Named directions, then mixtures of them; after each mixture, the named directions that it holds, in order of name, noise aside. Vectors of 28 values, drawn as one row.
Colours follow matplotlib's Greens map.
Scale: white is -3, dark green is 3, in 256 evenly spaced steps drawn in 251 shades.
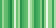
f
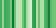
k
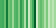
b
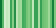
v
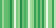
f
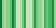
k, v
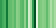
b, k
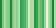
f, v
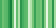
f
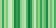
f, k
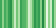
f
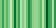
f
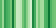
k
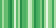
f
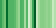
b, k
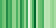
b, f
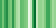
b, k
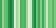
f, k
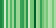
b, v
